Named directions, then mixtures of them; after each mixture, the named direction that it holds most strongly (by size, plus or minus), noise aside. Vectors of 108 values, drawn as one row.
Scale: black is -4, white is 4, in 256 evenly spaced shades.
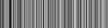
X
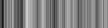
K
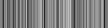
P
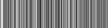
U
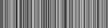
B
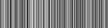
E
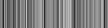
P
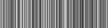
B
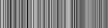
E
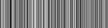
E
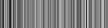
X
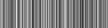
B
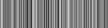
U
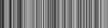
X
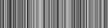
P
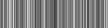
P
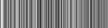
U
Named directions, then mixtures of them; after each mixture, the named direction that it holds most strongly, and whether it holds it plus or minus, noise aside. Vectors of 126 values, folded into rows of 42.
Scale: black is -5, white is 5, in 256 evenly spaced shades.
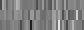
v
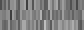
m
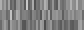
m, minus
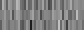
v, plus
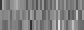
v, plus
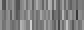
v, minus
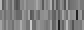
v, minus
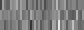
v, plus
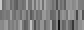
v, minus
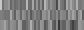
m, minus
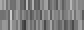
m, minus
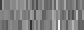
v, plus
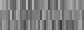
m, minus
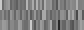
v, minus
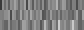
m, plus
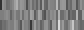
v, plus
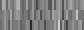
v, plus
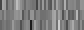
v, plus
